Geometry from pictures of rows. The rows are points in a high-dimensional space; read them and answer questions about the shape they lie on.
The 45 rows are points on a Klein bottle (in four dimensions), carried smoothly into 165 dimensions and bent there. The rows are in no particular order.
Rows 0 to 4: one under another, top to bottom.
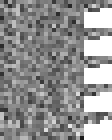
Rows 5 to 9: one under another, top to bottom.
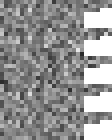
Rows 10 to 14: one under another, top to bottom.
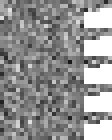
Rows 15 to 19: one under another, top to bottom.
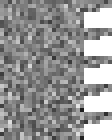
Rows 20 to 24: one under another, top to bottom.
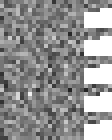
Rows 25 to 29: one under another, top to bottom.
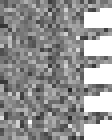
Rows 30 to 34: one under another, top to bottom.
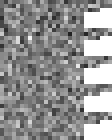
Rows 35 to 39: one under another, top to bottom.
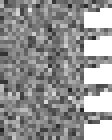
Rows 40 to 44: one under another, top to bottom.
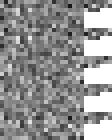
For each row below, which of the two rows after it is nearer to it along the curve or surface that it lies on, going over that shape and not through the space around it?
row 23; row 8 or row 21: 8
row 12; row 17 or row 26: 17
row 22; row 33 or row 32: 32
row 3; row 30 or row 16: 30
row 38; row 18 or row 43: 18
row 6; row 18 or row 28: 18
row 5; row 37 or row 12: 12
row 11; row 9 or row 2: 2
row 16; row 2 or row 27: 2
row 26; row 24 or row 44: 24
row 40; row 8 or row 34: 8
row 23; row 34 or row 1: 1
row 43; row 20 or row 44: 20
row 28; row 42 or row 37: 42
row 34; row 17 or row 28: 17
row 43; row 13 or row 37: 13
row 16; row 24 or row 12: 12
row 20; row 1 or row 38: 1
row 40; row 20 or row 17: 17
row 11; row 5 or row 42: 42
